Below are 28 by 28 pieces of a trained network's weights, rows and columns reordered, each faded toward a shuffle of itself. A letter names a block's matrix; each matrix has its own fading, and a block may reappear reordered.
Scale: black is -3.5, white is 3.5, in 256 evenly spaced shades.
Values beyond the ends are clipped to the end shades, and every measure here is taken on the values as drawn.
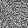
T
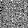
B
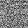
T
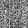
B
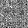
B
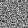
T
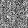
B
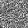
T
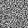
T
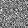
T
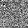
T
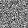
T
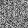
B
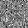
T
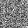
B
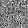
B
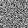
T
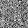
B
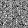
B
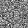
T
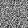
T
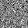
B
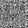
B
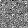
B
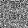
T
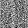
B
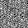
B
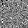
T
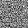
T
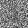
B
